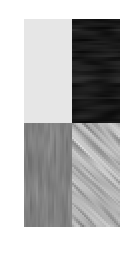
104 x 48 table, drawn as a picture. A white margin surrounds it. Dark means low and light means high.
The table splits into 2 rows of 2 panels. Panel 1,1: very high, flat. Panel 1,2: very low, streaked across, faint in contrast. Panel 2,1: middling, streaked downward, faint in contrast. Panel 2,2: high, slanting down to the right.
